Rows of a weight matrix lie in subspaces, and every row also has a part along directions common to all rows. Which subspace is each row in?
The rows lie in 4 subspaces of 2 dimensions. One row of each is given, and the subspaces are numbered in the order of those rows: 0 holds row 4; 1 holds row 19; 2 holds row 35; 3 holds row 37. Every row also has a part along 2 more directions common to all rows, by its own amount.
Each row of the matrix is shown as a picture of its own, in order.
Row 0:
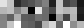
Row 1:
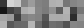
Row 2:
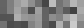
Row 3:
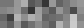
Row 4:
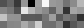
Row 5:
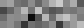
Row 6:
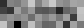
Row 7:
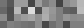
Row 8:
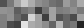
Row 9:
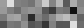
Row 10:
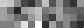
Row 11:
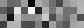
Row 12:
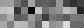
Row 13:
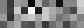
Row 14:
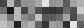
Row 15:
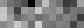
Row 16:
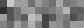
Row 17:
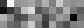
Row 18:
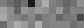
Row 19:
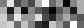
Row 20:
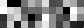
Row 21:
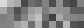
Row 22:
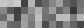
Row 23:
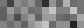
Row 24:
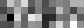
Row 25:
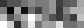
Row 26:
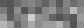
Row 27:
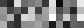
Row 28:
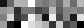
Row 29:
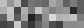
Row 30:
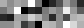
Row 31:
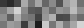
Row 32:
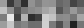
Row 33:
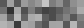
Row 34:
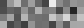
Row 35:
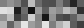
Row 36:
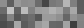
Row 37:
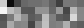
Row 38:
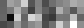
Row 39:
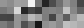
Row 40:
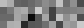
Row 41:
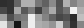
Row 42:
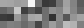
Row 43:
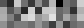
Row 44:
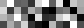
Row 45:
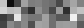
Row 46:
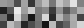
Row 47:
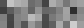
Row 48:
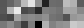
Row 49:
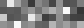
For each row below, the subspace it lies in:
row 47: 3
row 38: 3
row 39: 0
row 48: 0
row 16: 3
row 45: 3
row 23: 1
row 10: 0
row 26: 1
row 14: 1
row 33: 1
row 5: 2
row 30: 0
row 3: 3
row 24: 3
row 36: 1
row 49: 3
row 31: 0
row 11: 2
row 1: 3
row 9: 1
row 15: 0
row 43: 2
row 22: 0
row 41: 1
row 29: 1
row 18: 0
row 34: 3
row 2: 3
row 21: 0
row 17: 3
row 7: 2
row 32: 3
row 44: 1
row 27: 2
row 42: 0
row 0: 2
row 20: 3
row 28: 2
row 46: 2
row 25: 1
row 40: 2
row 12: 2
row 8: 2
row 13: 2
